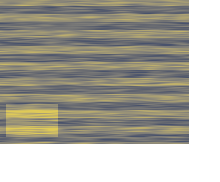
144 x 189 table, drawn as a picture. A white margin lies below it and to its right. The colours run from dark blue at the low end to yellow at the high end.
Ninth with the highest average: bottom left. Slope: none. Stripes: horizontal, repeating 9 times. Odd patch: higher, in the bottom left.
